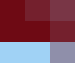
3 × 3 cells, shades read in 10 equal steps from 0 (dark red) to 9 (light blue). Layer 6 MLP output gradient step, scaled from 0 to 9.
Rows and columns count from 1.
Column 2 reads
1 0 9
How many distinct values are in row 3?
2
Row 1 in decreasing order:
2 1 0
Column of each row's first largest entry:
3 3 1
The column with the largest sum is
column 2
